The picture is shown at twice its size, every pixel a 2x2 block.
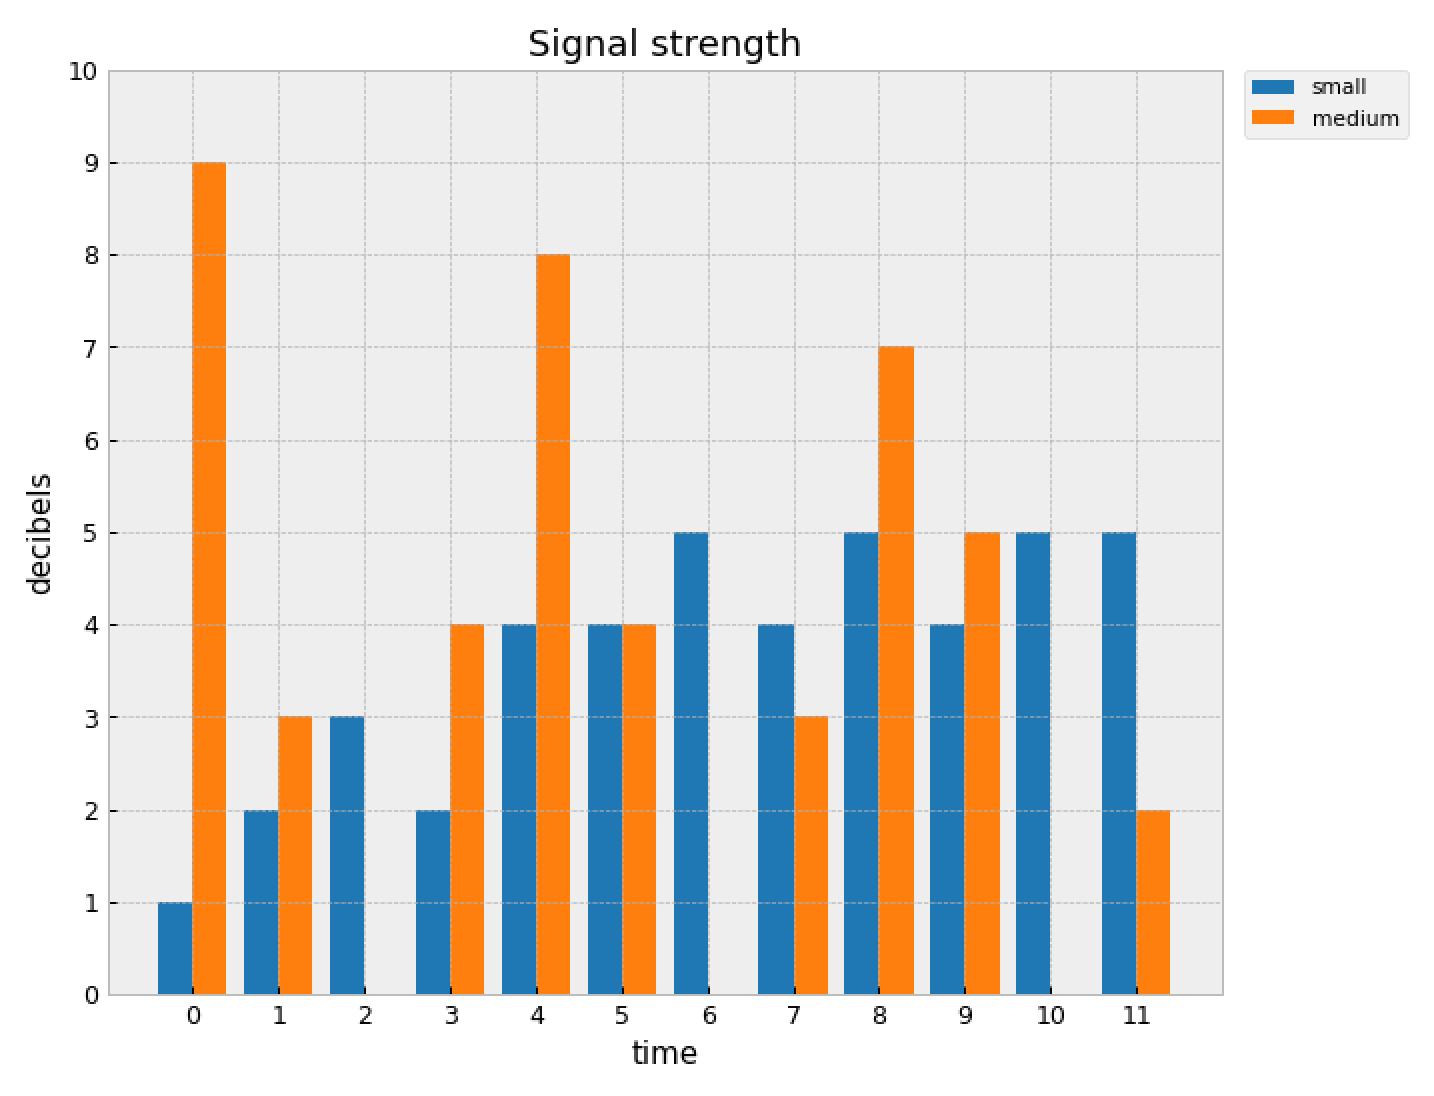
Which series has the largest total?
medium
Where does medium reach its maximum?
0
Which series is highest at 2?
small
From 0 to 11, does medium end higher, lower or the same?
lower
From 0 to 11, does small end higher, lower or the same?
higher
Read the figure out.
Title: Signal strength
x-axis: time, ticks 0 1 2 3 4 5 6 7 8 9 10 11
y-axis: decibels, ticks 0 1 2 3 4 5 6 7 8 9 10
Legend: small, medium
Values:
small: 1 2 3 2 4 4 5 4 5 4 5 5
medium: 9 3 0 4 8 4 0 3 7 5 0 2
